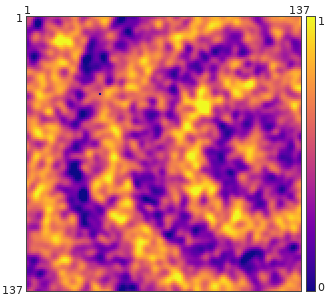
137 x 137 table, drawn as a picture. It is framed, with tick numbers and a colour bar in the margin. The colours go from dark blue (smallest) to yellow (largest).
Concentric rings centre on the middle right. Overall the values sit about 50% of the way up the scale. A single lone cell is far lower than the cells round it.
